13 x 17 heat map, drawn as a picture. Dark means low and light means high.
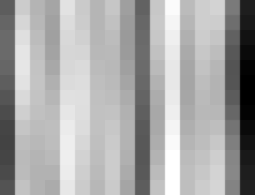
Ninth with the lowest average: middle right. Histogram: skewed, a long tail of low values. Grain: streaks running down.
